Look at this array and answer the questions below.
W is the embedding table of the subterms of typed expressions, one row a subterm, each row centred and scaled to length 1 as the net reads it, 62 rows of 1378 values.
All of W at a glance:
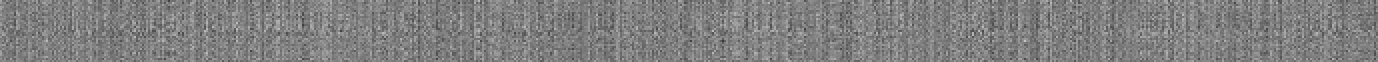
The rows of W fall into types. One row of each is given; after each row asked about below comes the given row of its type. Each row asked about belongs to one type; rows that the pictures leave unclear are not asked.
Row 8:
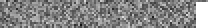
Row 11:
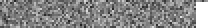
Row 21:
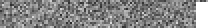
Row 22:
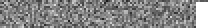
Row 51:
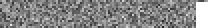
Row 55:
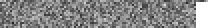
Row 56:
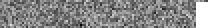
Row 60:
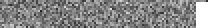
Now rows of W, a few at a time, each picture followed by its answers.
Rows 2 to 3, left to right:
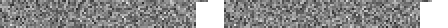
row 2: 51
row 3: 51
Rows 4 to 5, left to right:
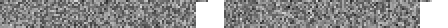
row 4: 60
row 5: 11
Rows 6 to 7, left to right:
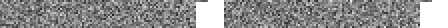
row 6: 22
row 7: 55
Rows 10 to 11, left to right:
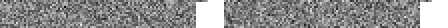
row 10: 51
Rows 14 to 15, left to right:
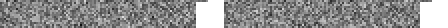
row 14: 8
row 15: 8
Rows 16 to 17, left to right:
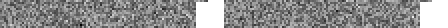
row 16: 56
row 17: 51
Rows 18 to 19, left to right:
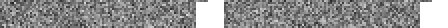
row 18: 56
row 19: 8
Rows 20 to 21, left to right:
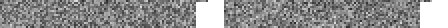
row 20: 60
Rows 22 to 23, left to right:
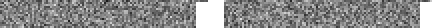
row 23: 55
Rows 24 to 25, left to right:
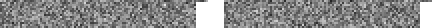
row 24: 55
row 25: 8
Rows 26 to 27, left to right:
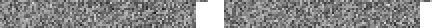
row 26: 21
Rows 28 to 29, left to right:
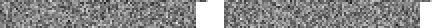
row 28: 21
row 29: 8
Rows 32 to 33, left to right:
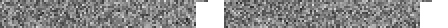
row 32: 56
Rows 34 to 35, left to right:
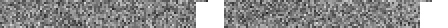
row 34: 56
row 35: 11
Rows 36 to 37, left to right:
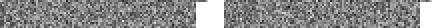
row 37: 11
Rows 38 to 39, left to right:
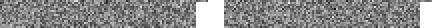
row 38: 60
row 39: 22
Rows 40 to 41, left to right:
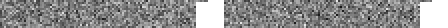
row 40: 56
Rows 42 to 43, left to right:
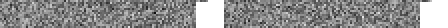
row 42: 21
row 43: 51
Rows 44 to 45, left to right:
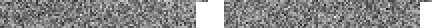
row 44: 11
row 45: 55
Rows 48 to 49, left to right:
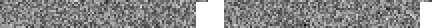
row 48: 60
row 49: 56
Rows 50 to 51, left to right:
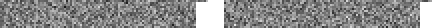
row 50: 8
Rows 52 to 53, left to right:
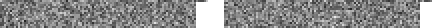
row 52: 55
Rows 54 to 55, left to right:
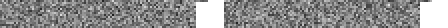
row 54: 22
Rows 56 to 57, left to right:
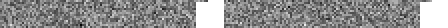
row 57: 51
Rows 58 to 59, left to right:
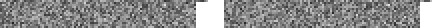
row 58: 55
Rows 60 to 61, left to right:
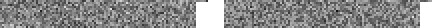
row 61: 51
